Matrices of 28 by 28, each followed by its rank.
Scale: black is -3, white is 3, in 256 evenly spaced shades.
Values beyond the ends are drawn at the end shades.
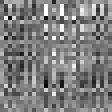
three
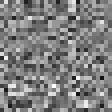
five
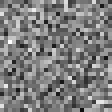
full rank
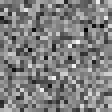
full rank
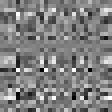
three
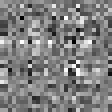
five
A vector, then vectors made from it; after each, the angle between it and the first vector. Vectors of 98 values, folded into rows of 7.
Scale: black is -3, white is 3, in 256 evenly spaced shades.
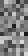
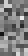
partly aligned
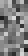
orthogonal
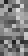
partly opposed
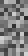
nearly parallel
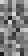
orthogonal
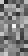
partly opposed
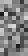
orthogonal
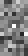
nearly opposite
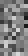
orthogonal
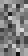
orthogonal
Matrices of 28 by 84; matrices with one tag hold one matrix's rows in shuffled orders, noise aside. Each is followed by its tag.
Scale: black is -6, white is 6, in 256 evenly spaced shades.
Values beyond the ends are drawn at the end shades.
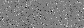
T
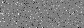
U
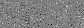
T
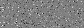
U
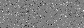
T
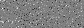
U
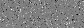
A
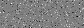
A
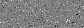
A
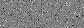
A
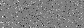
U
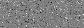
T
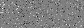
U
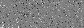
U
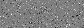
A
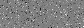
T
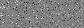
U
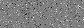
T
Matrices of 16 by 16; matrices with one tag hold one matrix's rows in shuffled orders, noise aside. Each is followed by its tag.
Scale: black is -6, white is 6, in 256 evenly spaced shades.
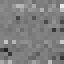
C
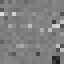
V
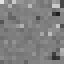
V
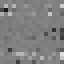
C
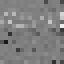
C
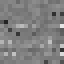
C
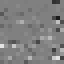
V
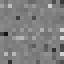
C
